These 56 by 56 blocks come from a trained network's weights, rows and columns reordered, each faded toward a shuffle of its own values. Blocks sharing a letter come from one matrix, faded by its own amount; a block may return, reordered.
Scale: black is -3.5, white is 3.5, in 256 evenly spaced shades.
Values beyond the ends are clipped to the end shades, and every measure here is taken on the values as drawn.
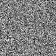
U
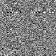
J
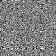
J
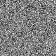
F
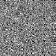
J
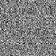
J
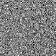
J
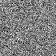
F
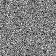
U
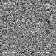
J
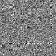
J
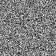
F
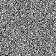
U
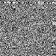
J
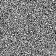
U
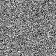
F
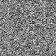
F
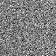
F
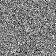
U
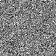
F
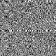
J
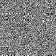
J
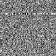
J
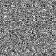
J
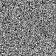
U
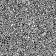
U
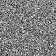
U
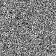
U
